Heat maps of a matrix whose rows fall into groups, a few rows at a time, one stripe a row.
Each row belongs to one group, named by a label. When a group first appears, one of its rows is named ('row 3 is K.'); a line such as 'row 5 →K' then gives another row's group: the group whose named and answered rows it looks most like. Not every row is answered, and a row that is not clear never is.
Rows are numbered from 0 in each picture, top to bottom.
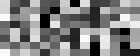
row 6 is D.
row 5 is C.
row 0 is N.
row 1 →D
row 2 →N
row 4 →C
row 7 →D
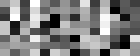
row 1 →C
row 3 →D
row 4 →D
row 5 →C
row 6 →C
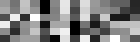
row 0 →D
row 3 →N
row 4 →N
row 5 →D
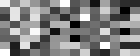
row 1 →C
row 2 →C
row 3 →N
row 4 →C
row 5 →N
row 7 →N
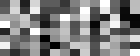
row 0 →C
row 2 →D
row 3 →D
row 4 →C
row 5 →N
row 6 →D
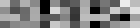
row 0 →N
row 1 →N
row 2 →C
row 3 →N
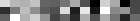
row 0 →D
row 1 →D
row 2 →C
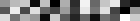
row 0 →D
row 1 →C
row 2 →N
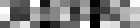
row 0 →N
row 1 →N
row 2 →N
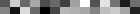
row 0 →C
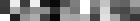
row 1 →C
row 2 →D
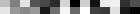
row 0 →D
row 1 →D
